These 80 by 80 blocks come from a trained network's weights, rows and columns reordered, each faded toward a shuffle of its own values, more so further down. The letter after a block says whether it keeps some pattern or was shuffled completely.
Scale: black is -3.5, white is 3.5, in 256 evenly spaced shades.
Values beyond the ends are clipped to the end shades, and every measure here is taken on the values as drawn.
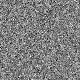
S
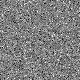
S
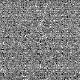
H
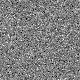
S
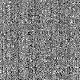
H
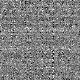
H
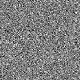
H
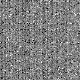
H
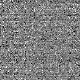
H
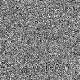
H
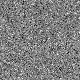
S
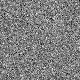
S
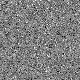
S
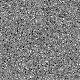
S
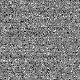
H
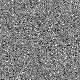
S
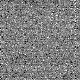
H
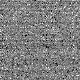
H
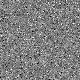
S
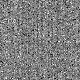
H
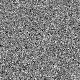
S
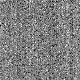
H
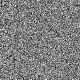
H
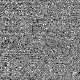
H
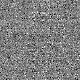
H
